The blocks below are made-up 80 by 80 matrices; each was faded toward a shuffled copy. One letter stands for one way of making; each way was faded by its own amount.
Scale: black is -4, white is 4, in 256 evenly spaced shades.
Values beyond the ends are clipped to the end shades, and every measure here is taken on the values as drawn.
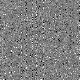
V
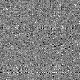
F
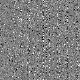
V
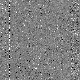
V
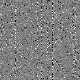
V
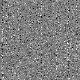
V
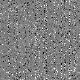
V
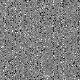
V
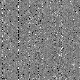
V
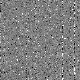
V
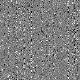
V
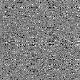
F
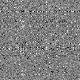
F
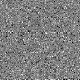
F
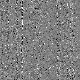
V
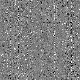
V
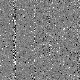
V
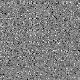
F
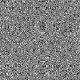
F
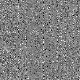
V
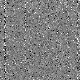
V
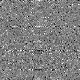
F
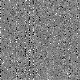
V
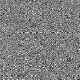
F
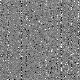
V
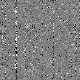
V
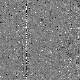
V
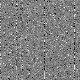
V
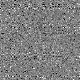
F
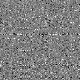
F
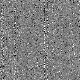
V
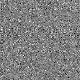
F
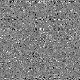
F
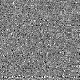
F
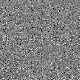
F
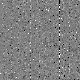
V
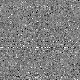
F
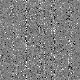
V
